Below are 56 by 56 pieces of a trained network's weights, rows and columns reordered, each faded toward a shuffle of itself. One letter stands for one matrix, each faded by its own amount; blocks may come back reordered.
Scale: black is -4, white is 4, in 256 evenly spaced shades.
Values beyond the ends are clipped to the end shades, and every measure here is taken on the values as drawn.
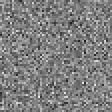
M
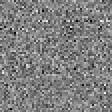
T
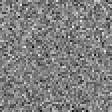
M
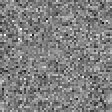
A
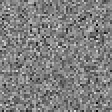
A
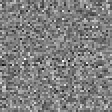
T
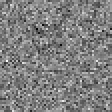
A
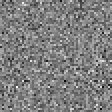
T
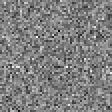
M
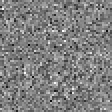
A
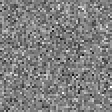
M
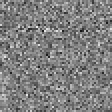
M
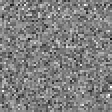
M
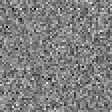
M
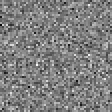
M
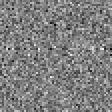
M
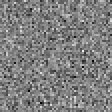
A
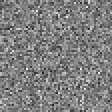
M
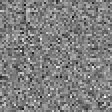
A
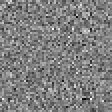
T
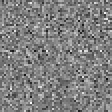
T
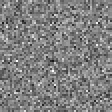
M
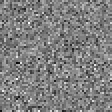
A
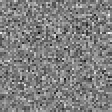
M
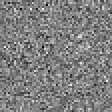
T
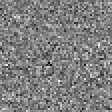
A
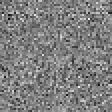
M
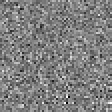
T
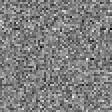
M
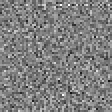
M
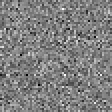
T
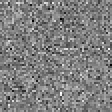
T
